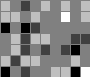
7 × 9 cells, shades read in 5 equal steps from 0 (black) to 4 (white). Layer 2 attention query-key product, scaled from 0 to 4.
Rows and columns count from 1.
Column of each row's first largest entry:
1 7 2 2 2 1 9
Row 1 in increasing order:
1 2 2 2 2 3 3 3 3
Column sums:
13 16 9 16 15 15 17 10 17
